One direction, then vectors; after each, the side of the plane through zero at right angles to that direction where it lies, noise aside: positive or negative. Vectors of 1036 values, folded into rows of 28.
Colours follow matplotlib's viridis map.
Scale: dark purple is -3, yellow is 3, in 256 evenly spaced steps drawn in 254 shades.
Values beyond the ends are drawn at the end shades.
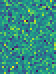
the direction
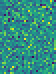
positive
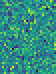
positive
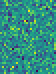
positive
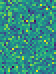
negative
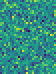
positive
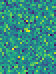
negative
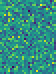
negative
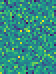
negative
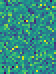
negative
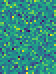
positive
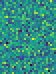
positive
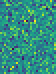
positive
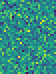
negative
